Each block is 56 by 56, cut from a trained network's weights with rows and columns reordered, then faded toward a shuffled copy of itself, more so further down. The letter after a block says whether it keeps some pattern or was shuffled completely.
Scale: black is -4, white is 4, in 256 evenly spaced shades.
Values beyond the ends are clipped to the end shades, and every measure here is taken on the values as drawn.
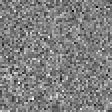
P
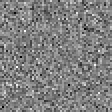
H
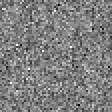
P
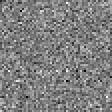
H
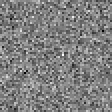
P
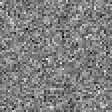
P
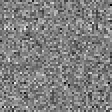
H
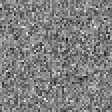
H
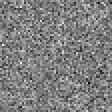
P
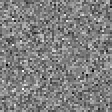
P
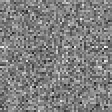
H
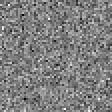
P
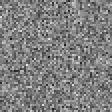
P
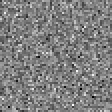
P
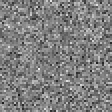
P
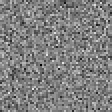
P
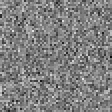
P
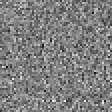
H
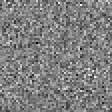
H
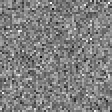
P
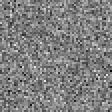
P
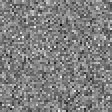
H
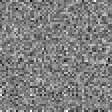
H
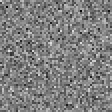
P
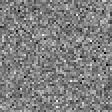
P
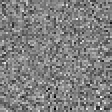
H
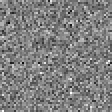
H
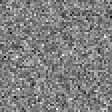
P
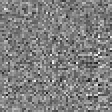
H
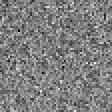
P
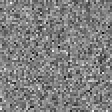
P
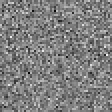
H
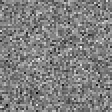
P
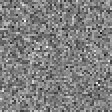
P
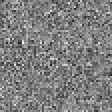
H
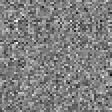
H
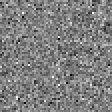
H
